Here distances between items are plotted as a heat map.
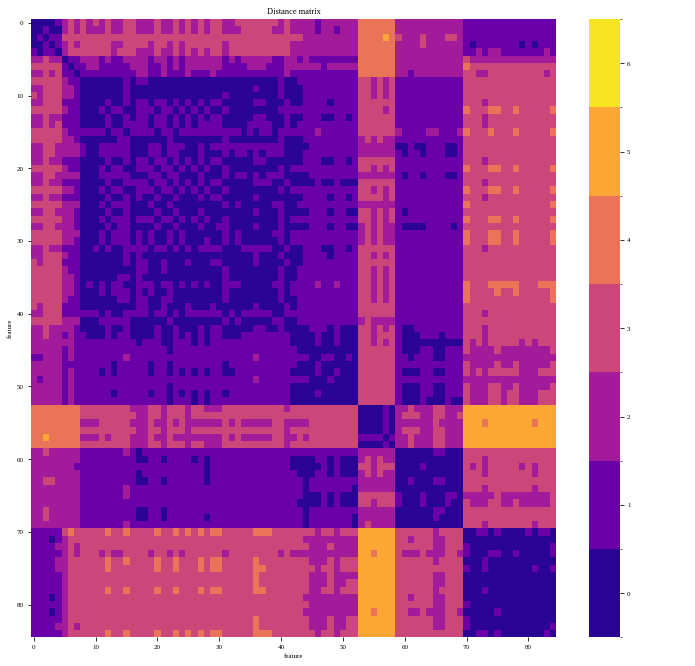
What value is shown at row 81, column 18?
3
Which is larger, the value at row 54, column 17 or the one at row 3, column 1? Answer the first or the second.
the first
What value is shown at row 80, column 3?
1
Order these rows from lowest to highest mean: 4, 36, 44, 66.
44, 66, 36, 4
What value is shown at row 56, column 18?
2
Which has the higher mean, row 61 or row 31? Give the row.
31
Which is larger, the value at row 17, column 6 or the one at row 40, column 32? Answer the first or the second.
the first
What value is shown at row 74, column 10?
3
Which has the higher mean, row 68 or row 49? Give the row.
68
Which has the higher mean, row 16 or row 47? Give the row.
47
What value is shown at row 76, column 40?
3
